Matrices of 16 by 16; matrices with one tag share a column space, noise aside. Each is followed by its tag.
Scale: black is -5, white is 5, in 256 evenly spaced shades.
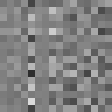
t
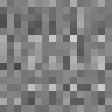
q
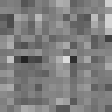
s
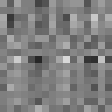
s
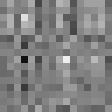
s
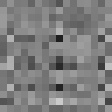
q
